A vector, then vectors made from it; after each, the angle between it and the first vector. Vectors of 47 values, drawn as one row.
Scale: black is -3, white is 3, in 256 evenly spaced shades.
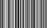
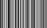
nearly parallel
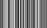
nearly parallel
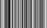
orthogonal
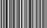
partly opposed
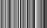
partly aligned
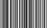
partly opposed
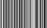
partly opposed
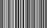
nearly parallel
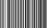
partly aligned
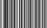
nearly opposite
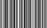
nearly opposite
